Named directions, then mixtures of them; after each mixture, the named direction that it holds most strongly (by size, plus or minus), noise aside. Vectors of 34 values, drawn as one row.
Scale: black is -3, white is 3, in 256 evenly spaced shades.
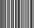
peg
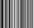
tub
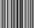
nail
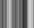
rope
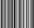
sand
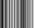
tub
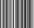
sand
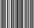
nail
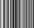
tub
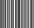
peg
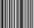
tub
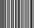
peg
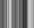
rope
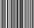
nail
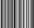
sand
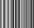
tub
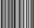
sand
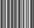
sand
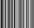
sand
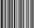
sand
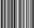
sand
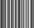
peg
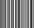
peg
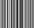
nail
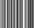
nail
